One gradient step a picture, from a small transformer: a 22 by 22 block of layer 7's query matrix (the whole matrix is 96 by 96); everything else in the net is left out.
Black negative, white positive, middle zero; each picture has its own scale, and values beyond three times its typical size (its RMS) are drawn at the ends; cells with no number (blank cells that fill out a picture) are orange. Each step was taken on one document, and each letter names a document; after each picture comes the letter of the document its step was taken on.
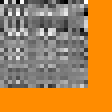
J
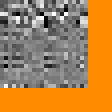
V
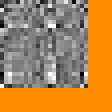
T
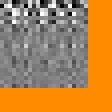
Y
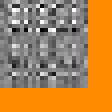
Y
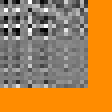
V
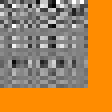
Y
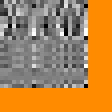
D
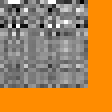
J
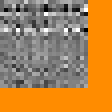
V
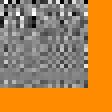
D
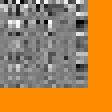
J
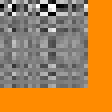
Y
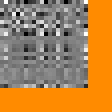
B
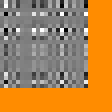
D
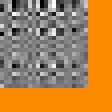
Y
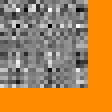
J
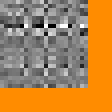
T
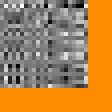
J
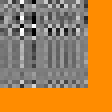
D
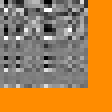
V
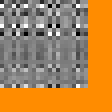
J
